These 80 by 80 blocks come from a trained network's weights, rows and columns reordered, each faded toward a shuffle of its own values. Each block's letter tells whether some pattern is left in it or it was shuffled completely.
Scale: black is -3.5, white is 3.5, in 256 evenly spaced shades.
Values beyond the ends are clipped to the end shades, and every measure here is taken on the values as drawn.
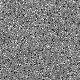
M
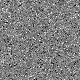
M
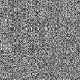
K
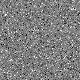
M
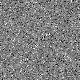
M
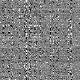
K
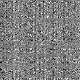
K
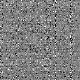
K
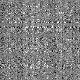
K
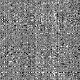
K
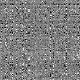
K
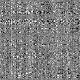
K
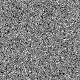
M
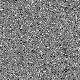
M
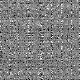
K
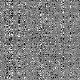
K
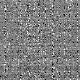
K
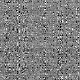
K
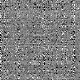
K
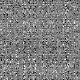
K
